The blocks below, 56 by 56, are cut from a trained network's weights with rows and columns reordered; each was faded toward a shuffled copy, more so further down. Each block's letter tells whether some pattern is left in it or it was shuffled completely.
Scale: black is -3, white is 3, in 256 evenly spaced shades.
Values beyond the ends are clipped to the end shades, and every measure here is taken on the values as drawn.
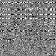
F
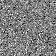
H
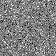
H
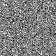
H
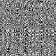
F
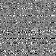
F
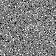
H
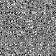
F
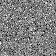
H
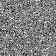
H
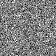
H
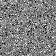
H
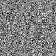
F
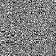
F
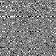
F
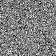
H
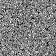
H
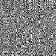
F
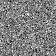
H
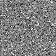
H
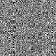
F
